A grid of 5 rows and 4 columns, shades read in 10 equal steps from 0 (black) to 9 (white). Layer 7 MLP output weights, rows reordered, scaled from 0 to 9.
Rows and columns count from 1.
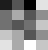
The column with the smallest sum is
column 3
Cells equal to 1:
1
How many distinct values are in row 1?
4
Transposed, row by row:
1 4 4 7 8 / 3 6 3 6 6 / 0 3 4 3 9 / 8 5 7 5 7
